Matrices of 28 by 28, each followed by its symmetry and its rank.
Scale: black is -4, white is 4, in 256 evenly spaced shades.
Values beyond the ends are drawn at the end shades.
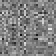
neither, rank five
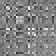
symmetric, rank three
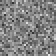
neither, full rank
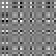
symmetric, rank one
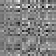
neither, rank three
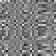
neither, rank three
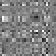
neither, rank three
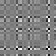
symmetric, rank one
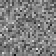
neither, full rank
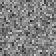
neither, full rank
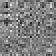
neither, rank five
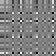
symmetric, rank one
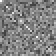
symmetric, full rank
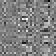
neither, rank five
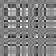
symmetric, rank one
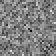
symmetric, full rank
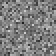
symmetric, full rank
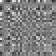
symmetric, rank three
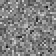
symmetric, full rank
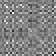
symmetric, rank three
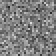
neither, full rank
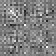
symmetric, rank three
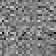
neither, rank five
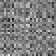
neither, rank three
